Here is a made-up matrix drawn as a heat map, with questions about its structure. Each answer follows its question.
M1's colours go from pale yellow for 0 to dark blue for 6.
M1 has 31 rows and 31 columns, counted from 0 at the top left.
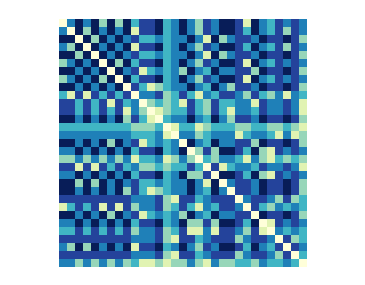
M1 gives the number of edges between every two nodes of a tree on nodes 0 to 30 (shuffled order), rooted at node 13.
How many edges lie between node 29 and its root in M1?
2
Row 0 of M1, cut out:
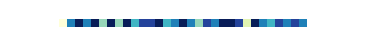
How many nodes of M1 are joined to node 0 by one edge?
1
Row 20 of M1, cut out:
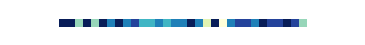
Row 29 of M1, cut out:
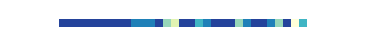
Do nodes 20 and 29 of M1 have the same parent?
no
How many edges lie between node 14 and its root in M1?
1
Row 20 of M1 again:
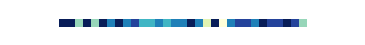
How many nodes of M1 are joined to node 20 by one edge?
1
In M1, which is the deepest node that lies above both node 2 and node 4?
18
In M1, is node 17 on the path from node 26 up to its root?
yes
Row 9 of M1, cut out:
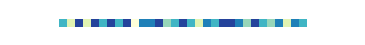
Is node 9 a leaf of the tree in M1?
no
